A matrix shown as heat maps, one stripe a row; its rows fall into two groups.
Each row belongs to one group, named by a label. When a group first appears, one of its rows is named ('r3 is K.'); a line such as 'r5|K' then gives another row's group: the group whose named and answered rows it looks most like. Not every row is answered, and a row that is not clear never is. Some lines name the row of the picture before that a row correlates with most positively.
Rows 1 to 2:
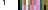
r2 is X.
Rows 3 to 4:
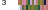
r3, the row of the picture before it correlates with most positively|2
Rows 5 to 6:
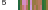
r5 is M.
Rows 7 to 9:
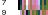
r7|X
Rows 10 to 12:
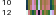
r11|M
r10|M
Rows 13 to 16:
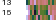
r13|X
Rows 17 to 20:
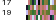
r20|M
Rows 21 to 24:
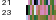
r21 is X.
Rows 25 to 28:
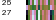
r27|M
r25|X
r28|M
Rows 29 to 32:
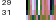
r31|M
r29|M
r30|M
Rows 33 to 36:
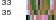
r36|X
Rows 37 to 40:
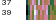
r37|M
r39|X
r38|X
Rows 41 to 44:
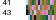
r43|X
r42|M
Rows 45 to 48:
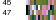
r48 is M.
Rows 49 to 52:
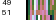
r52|M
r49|X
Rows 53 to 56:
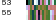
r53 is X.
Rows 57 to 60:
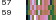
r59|M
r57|M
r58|X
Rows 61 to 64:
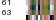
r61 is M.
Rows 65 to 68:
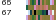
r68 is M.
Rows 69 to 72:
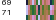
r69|M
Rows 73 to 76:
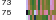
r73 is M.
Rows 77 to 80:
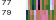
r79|X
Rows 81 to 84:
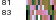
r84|M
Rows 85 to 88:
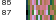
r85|M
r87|X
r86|X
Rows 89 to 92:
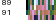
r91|M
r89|X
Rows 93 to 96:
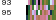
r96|X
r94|X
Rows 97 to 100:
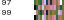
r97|X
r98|X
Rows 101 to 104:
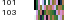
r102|X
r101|M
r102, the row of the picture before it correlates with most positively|100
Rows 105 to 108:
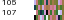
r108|M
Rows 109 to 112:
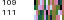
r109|M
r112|X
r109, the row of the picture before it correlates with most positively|108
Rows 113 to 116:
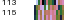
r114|M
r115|X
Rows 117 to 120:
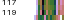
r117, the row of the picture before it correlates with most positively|113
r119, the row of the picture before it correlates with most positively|113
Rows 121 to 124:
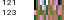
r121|M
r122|X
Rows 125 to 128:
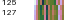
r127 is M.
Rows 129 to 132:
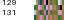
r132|M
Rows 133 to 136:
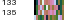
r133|X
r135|X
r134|M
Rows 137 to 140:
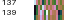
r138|X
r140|M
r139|M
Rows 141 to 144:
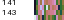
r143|X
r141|X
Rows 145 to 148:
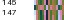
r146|M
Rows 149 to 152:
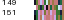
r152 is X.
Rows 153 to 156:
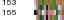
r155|X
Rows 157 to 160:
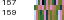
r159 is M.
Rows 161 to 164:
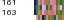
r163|X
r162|X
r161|X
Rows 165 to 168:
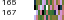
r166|M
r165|X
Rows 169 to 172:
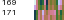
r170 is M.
